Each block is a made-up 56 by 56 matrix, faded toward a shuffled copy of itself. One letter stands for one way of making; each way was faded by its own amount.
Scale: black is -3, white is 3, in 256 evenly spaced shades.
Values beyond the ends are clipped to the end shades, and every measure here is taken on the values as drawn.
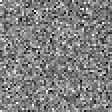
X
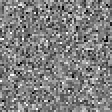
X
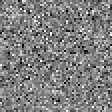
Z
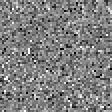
Z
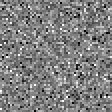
Z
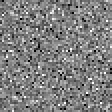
Z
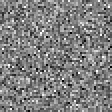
X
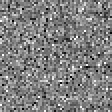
Z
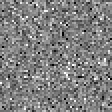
Z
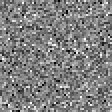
Z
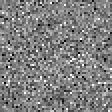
Z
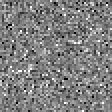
Z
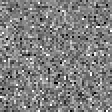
Z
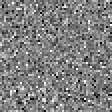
Z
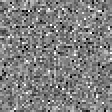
Z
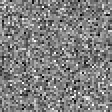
X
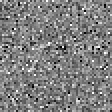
Z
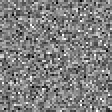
X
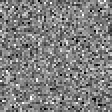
X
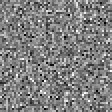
X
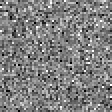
X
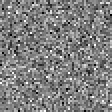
X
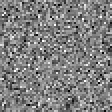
X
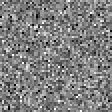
X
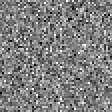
X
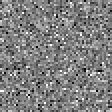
Z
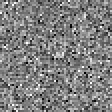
X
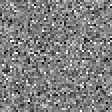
Z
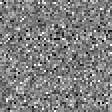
Z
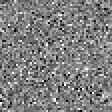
Z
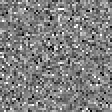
Z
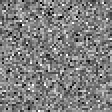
X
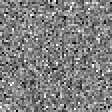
Z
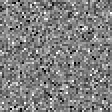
Z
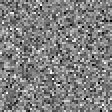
X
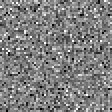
Z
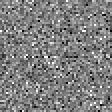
Z
